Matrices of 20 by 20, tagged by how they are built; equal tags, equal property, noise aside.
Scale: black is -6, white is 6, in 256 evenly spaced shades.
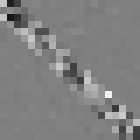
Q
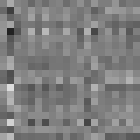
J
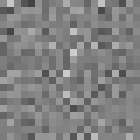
J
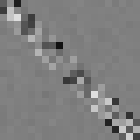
Q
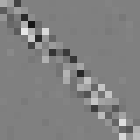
Q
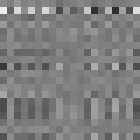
J
